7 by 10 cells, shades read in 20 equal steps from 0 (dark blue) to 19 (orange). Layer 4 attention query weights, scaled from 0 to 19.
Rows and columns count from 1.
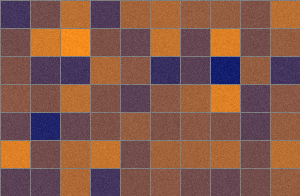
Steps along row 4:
down up down down up up up down up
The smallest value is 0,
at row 3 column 8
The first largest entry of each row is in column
3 3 4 8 5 1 3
